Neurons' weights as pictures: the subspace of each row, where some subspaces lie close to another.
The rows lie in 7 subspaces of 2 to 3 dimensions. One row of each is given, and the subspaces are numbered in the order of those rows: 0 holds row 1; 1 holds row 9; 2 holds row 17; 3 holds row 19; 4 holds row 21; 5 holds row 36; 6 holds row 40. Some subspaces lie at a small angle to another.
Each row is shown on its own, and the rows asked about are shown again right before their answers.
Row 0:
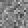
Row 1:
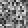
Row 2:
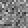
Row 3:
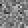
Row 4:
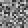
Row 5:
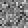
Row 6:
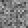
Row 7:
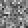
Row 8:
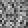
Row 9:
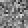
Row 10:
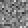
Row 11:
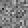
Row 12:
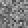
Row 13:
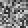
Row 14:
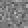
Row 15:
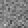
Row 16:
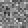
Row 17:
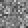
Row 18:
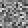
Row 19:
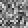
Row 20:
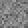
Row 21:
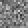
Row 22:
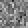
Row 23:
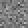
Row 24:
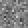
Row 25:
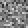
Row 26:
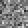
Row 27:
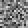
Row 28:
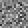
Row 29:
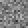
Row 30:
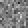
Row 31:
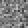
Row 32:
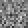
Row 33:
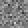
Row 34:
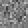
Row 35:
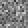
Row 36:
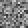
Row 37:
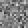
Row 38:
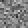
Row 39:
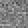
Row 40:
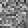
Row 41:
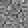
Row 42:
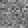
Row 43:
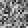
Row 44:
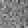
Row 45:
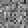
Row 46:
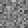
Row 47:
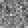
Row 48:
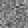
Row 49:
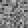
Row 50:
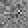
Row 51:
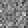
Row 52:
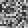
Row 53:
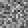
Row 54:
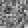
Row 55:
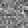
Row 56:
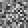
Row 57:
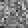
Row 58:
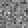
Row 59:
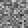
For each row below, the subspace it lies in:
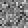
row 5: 5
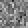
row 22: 3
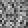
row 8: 3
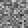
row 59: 1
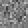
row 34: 1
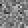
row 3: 2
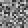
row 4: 1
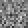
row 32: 3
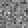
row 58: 1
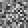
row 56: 4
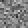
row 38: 4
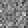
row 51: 5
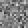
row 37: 1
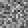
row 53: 4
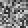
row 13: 5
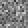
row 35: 0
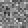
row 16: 1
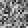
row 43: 2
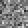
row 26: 6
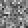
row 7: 2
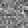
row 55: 6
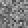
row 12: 0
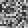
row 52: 6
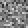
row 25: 6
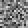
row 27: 4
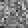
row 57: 6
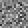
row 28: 4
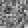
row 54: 2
